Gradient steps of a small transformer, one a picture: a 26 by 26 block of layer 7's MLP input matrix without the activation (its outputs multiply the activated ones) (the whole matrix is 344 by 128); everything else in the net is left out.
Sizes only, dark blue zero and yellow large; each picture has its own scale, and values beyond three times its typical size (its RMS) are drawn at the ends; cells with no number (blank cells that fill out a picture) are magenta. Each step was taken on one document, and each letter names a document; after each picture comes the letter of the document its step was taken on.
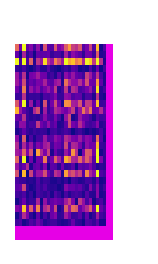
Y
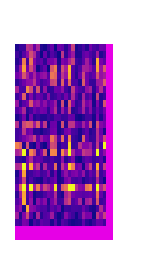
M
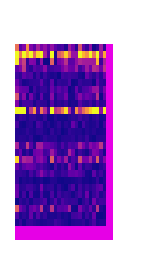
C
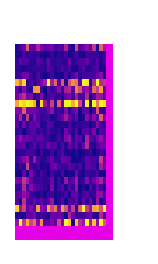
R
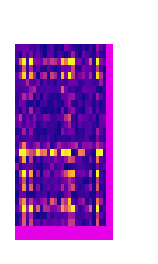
M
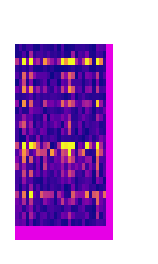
Y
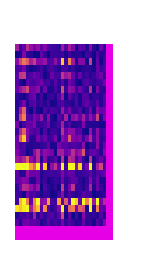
M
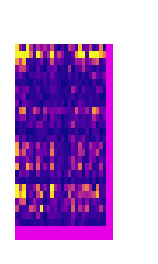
C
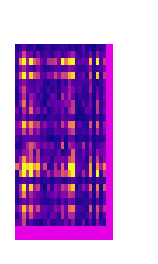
M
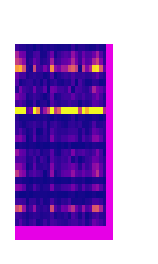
C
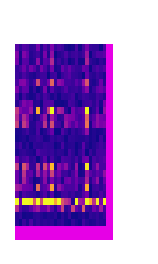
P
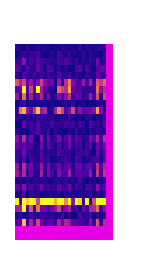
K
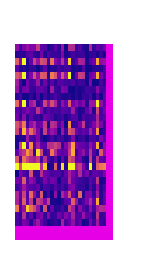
M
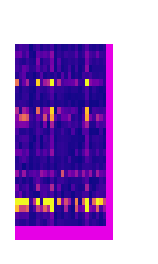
P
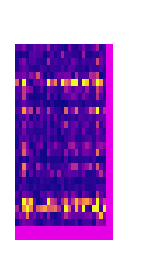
R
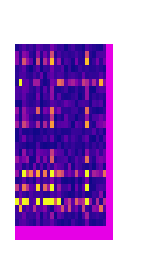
P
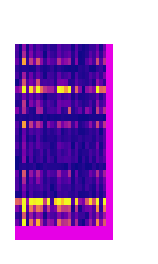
K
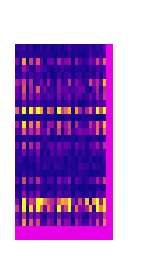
K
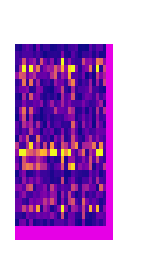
M
